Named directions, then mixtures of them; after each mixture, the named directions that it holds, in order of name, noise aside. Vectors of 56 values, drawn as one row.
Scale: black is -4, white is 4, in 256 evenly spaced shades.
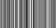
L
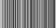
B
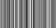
L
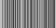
B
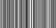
L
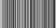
B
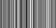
B, L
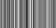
L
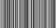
B, L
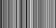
B, L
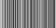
B
